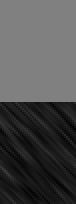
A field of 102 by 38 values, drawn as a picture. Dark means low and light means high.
The table splits into 2 rows of 1 panel. Panel 1,1: middling, flat. Panel 2,1: very low, slanting down to the right, faint in contrast.
